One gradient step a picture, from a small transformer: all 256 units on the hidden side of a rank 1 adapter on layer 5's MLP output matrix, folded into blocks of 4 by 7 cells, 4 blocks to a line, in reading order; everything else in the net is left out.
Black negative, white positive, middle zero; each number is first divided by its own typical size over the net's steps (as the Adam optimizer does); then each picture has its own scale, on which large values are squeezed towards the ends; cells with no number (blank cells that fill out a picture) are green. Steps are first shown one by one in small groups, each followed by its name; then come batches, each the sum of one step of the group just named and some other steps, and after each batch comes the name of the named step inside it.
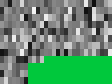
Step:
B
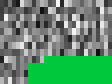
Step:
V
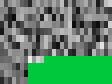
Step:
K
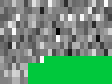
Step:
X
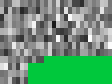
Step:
X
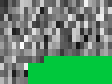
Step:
V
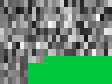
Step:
B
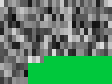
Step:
K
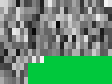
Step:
X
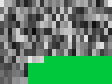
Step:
K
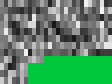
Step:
V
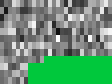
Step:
X
